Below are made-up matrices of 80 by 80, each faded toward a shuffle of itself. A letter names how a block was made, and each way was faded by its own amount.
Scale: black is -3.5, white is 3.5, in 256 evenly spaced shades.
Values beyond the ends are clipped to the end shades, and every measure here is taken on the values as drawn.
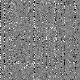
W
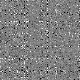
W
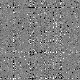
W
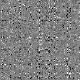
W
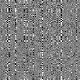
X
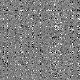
W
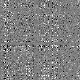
W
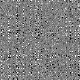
W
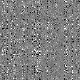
W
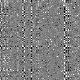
X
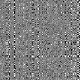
X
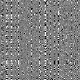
X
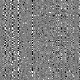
X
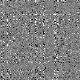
W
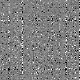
W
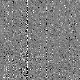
W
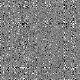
W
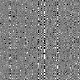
X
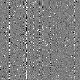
X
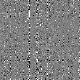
W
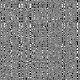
X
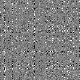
W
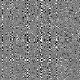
X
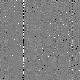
X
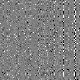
X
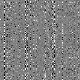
X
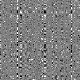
X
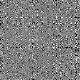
W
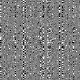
X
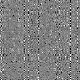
X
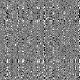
X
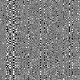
X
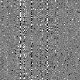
X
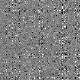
W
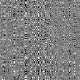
X
